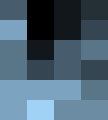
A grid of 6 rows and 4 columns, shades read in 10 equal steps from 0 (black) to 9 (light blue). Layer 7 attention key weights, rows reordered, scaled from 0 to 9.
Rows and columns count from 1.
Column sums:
35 20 23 24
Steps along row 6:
up down same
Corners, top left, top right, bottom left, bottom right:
4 2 7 6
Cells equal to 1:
3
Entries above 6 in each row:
0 1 0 0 3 2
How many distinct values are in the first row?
4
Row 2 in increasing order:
0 1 3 7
